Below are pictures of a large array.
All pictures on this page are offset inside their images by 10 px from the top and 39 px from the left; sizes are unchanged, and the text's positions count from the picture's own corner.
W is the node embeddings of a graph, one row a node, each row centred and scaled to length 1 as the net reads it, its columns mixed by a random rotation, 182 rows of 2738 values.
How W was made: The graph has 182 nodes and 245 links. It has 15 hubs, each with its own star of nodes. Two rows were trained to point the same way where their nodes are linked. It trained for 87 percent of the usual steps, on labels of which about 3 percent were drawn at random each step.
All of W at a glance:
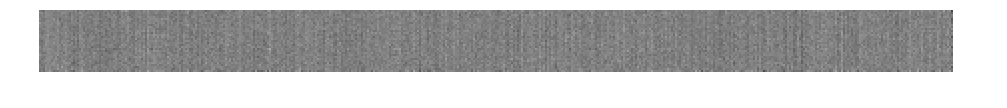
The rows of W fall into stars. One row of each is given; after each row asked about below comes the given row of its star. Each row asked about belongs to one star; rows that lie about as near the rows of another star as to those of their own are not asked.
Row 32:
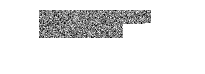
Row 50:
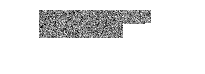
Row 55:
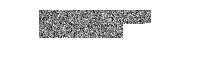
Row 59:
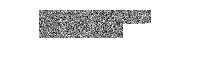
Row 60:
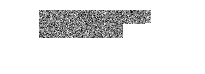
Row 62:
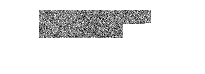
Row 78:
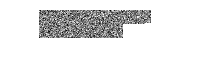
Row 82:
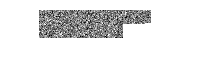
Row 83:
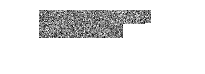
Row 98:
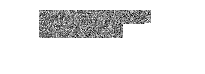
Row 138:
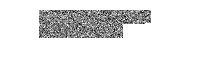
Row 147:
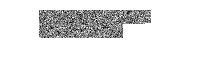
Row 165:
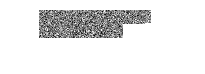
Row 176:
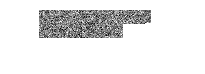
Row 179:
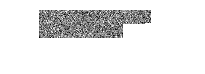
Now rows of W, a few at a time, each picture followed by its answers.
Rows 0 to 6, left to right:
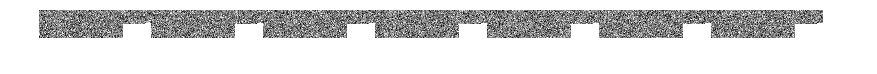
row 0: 60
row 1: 60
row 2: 138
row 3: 50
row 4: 176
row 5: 82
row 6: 78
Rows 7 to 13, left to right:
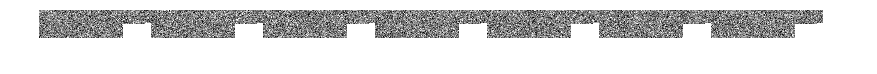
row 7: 165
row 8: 55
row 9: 179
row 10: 55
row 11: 176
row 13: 78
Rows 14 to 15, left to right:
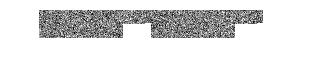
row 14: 59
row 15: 32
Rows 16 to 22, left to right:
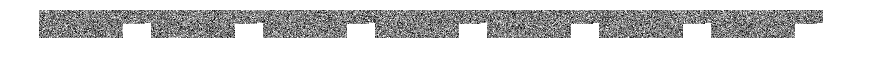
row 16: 82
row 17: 59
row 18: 147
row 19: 32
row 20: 179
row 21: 50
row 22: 32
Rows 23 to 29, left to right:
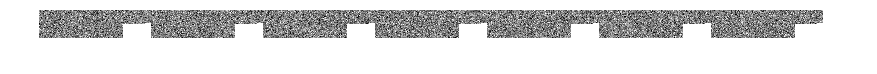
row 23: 59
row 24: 176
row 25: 98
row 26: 83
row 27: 138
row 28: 62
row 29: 138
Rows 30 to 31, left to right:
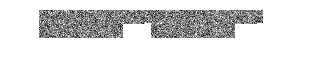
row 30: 98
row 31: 83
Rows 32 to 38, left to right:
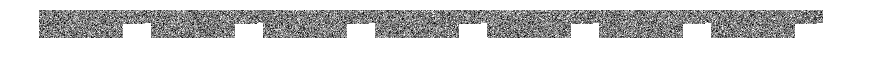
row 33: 176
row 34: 32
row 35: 138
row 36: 82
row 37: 176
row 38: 98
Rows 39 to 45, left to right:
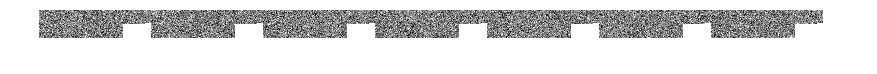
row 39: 62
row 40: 179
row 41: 59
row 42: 32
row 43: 138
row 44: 165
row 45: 50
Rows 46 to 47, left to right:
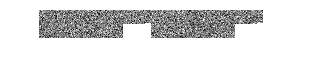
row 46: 179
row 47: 176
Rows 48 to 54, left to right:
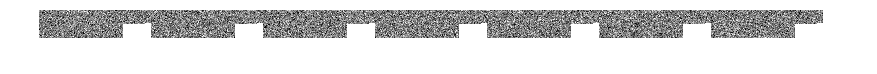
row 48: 32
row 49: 138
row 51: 78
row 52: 176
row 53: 60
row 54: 147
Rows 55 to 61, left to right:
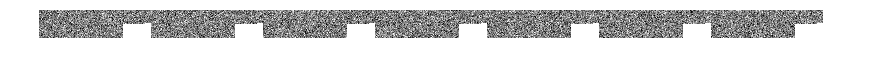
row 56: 78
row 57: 32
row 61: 165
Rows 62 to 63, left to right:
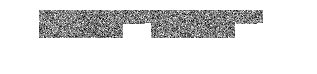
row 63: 50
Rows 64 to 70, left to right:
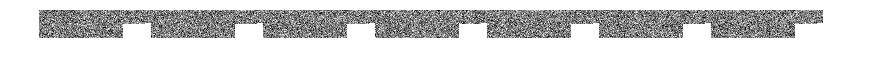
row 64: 147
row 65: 179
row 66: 59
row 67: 82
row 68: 32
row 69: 98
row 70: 59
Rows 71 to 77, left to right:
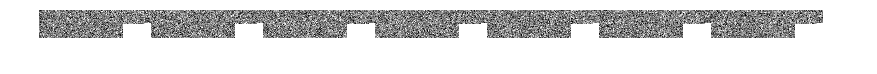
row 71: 55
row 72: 82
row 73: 62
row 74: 62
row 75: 165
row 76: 83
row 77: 83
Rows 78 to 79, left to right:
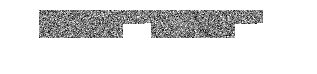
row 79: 62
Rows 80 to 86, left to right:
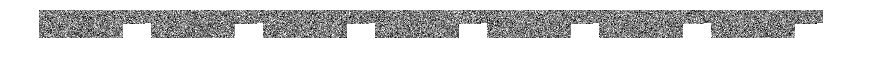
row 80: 62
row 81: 62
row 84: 32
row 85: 83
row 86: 62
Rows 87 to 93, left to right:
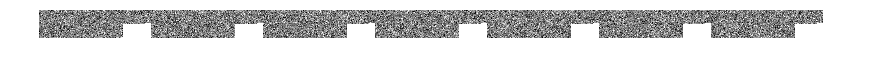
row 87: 179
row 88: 32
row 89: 83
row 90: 176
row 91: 60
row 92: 83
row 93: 147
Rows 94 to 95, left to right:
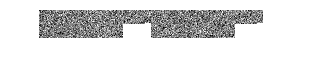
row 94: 83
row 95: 165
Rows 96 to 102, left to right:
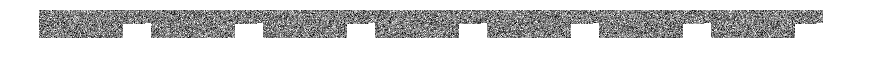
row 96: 32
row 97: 138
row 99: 83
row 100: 82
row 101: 179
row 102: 55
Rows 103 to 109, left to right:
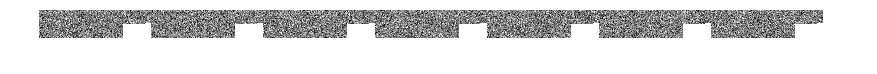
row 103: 60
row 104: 59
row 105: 60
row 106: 83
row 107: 60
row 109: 176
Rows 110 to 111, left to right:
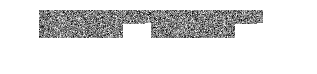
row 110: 50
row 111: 62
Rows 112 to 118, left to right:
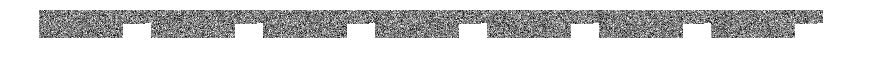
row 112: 62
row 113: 98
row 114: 179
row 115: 55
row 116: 59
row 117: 55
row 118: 59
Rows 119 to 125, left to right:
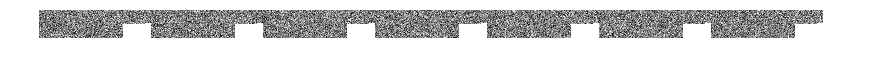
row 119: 59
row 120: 83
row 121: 55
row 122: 82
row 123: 50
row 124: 147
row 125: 50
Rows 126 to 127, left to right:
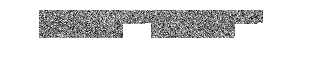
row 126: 59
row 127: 176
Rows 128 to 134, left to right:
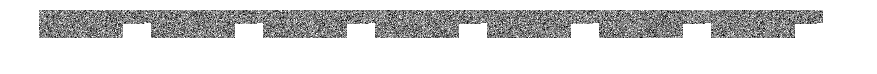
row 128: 98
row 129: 82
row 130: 138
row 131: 138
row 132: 83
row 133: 62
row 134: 78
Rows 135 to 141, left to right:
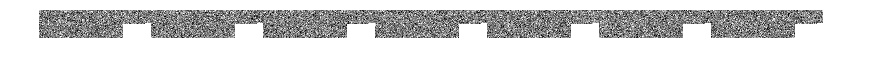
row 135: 50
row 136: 176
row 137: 165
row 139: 165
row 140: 62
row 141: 179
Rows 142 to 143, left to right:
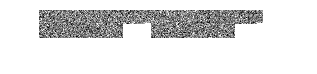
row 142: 82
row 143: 82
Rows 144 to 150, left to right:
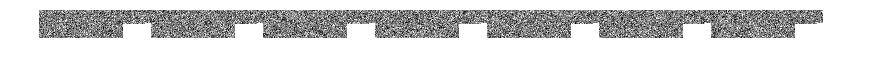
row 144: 147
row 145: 138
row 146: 82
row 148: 82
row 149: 98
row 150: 147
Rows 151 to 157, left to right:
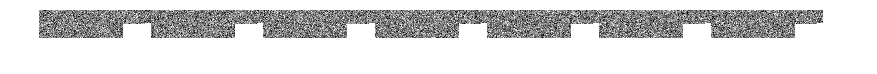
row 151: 83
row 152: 179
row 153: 32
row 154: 82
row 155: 60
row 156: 147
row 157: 55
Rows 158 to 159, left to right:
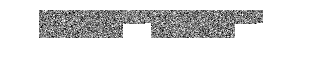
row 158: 179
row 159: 62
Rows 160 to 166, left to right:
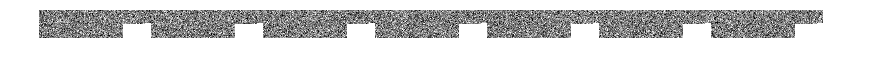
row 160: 83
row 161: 62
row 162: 98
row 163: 60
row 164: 50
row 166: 60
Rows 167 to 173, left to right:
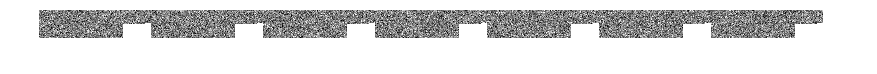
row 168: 32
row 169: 138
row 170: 176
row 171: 98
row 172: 98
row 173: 179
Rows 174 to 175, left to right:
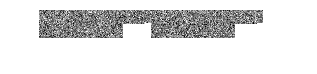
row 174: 98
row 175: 32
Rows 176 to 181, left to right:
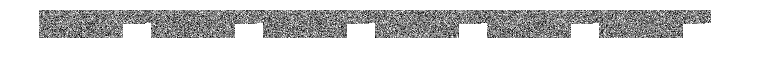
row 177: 165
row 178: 59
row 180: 55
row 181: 179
